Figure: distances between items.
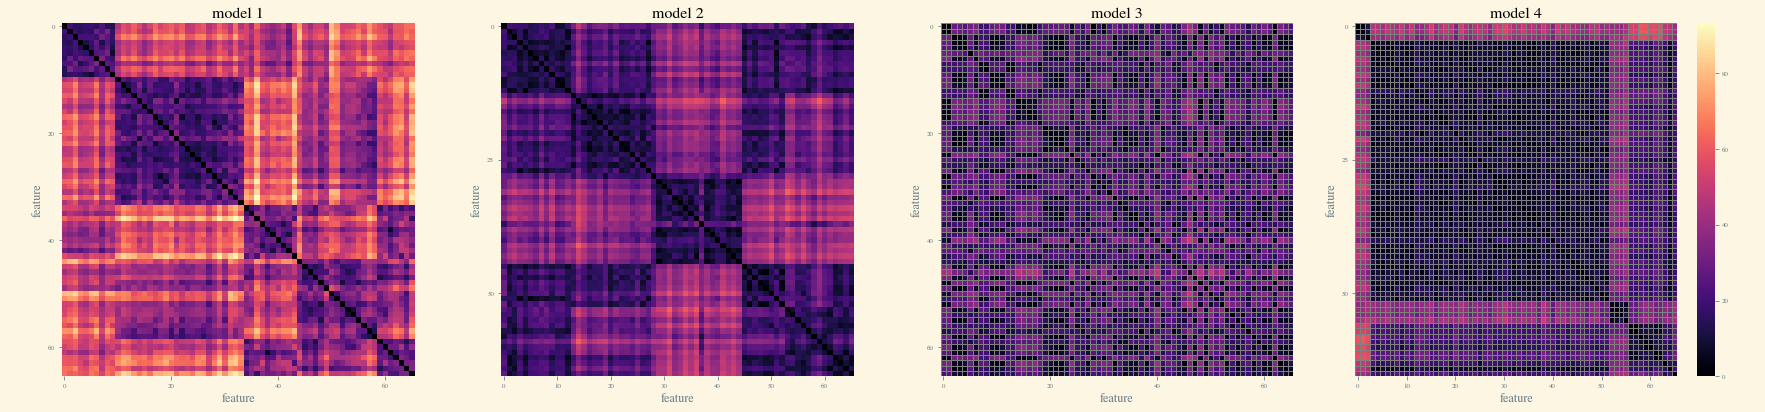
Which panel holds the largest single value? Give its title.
model 1
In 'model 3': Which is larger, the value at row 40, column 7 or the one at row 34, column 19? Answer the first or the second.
the first
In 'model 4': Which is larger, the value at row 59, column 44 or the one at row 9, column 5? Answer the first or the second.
the first
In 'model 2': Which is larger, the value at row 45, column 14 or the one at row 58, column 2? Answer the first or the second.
the first
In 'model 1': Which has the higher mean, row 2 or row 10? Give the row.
2
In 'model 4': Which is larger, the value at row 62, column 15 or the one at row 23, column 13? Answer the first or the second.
the first
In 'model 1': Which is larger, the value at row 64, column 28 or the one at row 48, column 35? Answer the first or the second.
the first
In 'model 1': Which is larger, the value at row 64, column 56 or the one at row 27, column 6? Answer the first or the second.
the second
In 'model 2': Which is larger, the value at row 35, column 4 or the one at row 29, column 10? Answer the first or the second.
the first
